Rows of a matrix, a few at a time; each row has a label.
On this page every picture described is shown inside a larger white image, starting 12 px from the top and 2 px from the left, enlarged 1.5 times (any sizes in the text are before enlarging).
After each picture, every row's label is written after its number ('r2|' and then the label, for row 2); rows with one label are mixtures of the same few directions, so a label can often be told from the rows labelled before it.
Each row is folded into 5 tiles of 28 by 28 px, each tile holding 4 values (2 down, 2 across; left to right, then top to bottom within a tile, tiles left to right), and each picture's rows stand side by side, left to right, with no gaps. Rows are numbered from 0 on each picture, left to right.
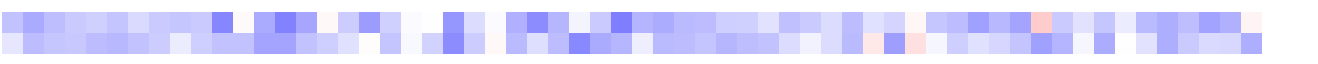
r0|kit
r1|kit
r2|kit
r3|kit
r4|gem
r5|gem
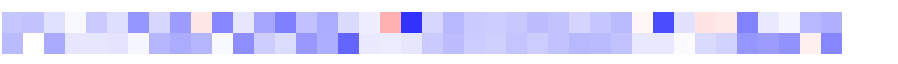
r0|gem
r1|gem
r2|kit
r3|kit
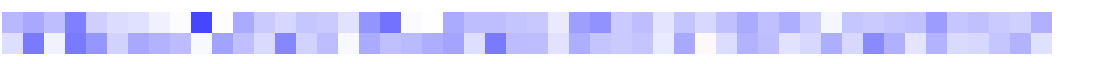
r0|gem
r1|gem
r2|gem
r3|gem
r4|kit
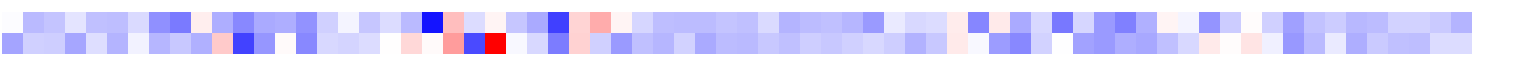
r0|gem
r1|kit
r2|gem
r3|gem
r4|gem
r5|kit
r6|kit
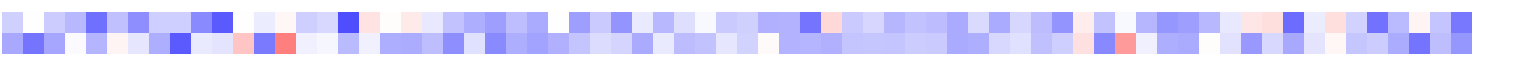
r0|kit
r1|gem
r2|gem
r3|gem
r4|gem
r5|gem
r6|kit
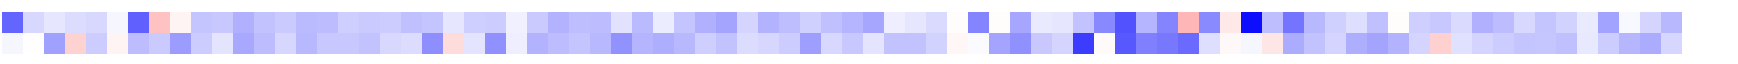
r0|gem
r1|kit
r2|kit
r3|kit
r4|gem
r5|gem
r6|kit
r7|gem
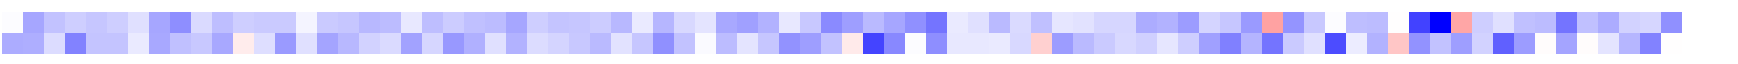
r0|gem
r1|kit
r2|kit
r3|kit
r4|kit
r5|kit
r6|gem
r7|kit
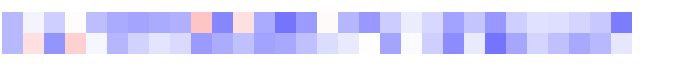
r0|gem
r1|kit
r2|gem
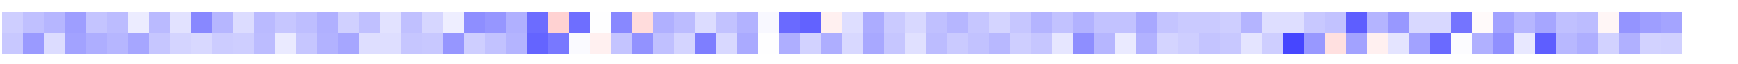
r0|gem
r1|gem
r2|gem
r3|gem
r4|kit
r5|kit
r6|kit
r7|gem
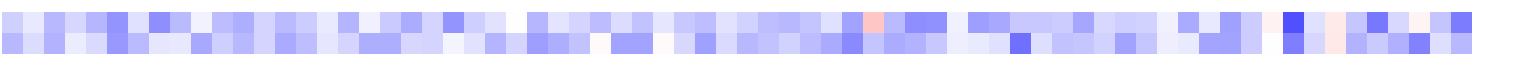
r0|gem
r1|gem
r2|kit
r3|kit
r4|kit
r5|gem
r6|kit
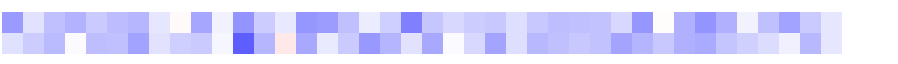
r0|gem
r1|kit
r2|kit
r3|kit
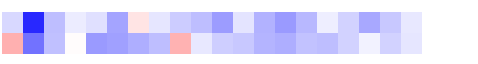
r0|kit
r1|kit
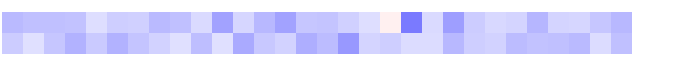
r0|kit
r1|gem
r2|kit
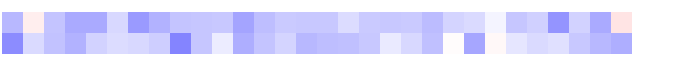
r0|kit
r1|kit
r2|gem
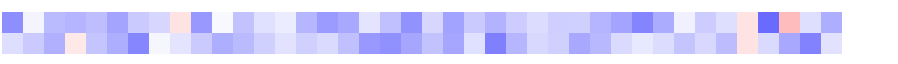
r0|gem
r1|kit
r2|gem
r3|gem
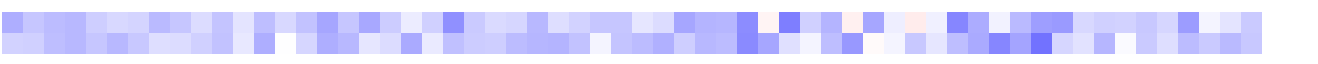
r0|kit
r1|gem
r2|kit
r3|gem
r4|kit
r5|gem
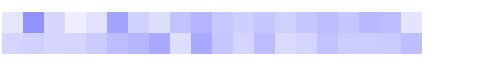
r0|kit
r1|gem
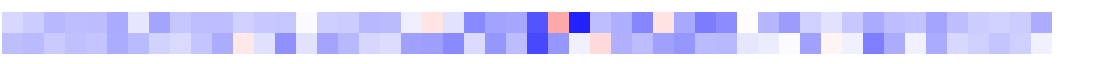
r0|gem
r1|kit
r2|gem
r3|kit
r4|kit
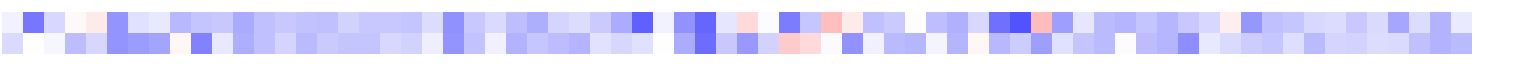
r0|kit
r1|kit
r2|kit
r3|kit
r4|gem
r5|gem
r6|gem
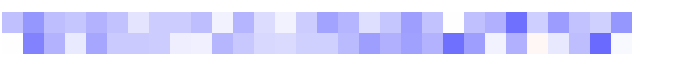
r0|kit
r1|kit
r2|kit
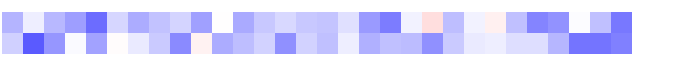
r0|kit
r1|gem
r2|kit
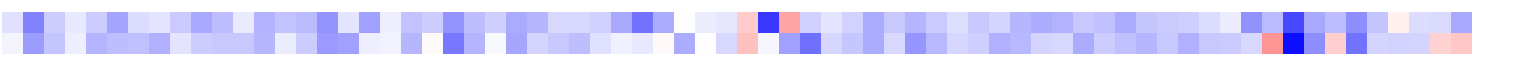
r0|kit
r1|gem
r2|kit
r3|gem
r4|gem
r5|gem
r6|kit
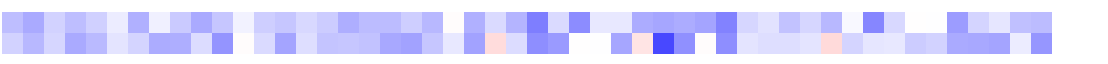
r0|gem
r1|kit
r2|gem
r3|kit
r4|kit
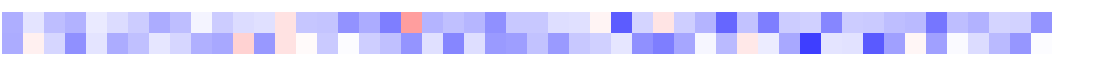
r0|kit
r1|gem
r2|gem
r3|kit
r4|kit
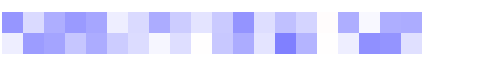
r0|kit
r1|gem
